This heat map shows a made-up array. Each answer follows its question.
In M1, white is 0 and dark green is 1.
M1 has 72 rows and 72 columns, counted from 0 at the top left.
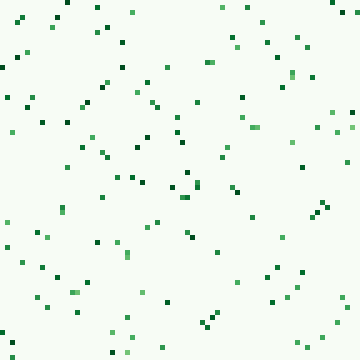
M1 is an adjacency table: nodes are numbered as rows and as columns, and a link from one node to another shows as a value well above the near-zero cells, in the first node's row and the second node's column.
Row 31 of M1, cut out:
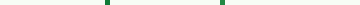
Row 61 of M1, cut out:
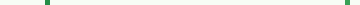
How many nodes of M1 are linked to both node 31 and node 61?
0
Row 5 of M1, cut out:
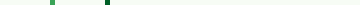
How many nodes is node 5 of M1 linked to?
2
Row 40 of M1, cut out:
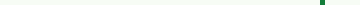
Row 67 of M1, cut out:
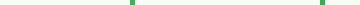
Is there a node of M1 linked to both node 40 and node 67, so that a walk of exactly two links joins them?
yes
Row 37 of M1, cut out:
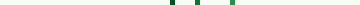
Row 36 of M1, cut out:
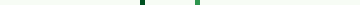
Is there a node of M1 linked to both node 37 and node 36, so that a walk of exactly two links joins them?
yes
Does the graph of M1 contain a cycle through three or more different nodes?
no
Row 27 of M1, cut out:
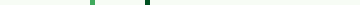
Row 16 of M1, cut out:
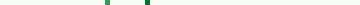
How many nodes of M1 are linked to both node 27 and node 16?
1
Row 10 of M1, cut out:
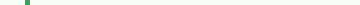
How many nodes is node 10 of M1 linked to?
1
